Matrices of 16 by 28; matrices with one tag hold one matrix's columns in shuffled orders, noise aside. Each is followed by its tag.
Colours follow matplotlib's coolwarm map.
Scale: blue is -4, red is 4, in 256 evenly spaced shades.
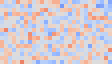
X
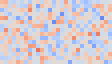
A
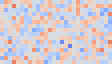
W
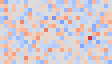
A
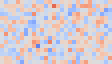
W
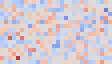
A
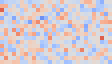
A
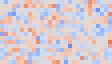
W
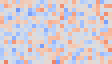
W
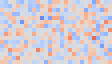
A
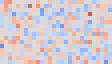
W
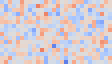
W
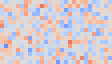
W
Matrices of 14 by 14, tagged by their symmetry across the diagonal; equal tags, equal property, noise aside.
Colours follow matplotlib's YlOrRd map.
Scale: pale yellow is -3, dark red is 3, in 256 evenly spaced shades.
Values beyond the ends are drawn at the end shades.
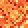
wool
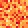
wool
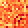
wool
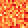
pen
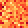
pen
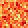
wool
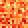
pen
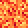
pen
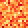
pen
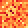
wool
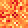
wool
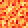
wool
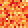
pen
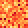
wool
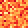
pen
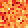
wool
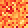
wool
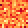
pen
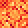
wool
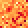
wool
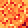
wool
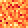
pen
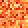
pen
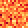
pen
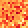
wool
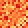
wool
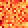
pen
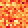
pen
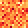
pen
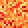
pen
